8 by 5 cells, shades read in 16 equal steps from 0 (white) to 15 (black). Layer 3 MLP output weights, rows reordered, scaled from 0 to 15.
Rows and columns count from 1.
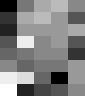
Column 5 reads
7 10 5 10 12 6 6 7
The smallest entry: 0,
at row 8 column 1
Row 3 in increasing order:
5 6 6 6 13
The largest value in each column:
15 13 11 15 12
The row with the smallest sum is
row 7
